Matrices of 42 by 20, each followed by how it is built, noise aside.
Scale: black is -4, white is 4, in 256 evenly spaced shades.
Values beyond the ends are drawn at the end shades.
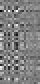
low rank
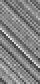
Toeplitz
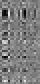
low rank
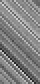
Toeplitz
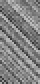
Toeplitz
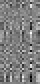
low rank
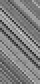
Toeplitz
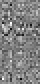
low rank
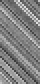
Toeplitz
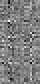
low rank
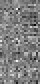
low rank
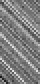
Toeplitz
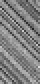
Toeplitz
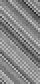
Toeplitz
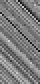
Toeplitz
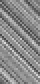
Toeplitz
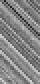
Toeplitz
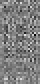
low rank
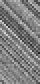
Toeplitz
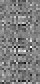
low rank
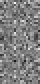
low rank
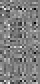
low rank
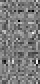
low rank
